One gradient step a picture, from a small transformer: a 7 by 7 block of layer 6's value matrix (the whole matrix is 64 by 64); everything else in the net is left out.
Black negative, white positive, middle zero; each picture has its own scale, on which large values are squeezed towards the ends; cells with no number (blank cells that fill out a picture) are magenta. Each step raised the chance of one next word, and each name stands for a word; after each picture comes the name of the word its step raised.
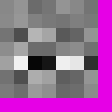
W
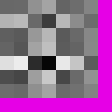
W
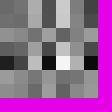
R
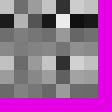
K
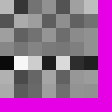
W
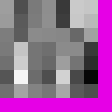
R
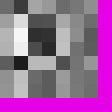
K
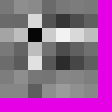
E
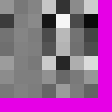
K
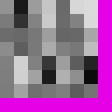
R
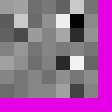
K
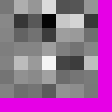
K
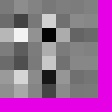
E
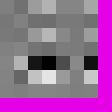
W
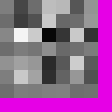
E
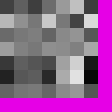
R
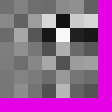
E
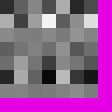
R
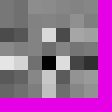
W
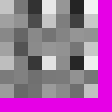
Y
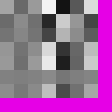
Y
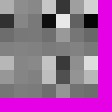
K
